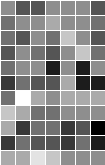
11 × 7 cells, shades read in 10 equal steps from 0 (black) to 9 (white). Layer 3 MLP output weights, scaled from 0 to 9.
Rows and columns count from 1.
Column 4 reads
5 6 4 3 1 3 5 4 4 3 7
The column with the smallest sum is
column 7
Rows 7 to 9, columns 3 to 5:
6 5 6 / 4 4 5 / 4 4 2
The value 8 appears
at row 11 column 3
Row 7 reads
4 9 6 5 6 6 6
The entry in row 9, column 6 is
3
